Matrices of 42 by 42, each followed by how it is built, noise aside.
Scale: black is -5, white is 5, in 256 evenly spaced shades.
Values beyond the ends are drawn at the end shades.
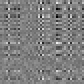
low rank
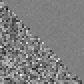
lower triangular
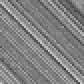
Toeplitz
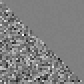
lower triangular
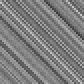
Toeplitz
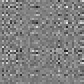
low rank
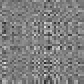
low rank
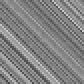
Toeplitz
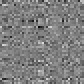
low rank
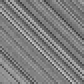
Toeplitz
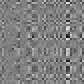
low rank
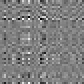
low rank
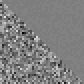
lower triangular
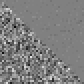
lower triangular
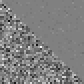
lower triangular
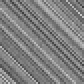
Toeplitz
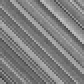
Toeplitz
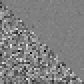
lower triangular
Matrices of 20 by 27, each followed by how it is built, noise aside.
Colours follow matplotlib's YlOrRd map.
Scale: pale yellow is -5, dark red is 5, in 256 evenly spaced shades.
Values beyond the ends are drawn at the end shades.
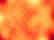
smooth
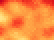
smooth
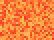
noise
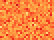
noise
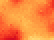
smooth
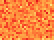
noise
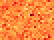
noise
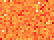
noise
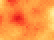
smooth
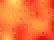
smooth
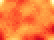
smooth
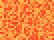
noise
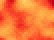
smooth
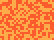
noise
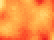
smooth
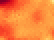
smooth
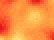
smooth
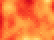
smooth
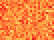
noise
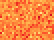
noise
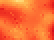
smooth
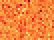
noise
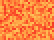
noise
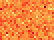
noise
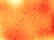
smooth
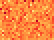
noise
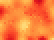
smooth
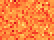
noise
